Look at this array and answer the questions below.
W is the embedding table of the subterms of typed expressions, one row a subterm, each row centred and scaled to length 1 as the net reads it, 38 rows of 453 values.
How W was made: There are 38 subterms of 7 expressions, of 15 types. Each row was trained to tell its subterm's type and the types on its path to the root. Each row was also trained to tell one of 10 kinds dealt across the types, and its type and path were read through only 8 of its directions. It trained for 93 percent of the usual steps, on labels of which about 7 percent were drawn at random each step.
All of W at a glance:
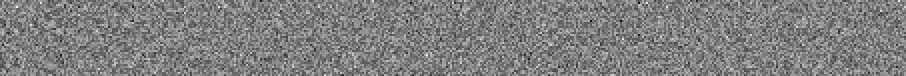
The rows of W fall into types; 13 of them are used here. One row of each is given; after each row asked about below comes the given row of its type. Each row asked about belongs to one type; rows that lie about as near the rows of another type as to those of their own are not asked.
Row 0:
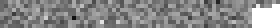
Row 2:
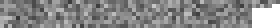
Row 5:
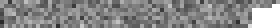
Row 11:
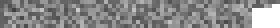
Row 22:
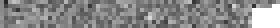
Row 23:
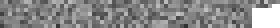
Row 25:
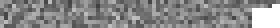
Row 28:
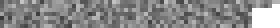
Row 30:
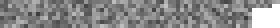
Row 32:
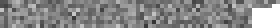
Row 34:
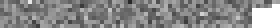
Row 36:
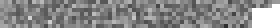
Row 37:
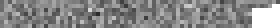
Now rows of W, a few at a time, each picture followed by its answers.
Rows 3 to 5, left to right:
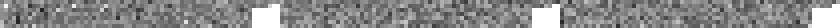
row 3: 36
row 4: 5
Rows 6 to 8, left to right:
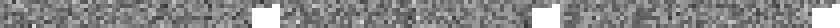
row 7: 28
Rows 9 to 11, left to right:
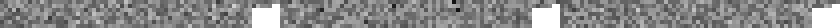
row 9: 0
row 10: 23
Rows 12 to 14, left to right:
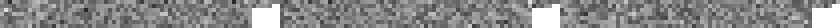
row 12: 22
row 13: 11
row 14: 34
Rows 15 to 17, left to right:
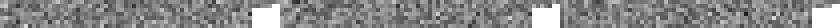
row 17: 37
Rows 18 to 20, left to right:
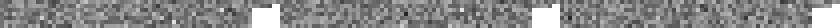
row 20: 37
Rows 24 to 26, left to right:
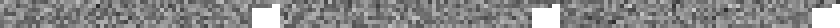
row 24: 28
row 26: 23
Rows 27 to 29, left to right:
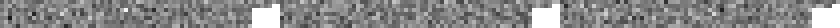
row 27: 37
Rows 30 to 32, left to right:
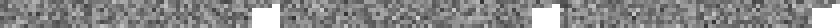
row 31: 11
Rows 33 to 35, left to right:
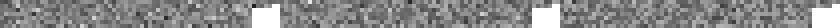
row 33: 11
